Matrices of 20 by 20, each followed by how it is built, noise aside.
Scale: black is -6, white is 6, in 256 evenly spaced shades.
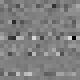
uneven rows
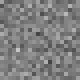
noise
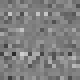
uneven rows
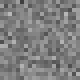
noise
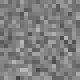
noise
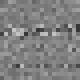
uneven rows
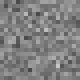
noise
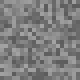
noise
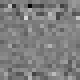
uneven rows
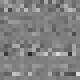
uneven rows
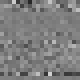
uneven rows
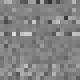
uneven rows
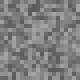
noise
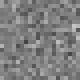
noise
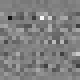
uneven rows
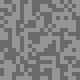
noise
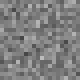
noise
